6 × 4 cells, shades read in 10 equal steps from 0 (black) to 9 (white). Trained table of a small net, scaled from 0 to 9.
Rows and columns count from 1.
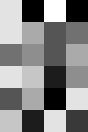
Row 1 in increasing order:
0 0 8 9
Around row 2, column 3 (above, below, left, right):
9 3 6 4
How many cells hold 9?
1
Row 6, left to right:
7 1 8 2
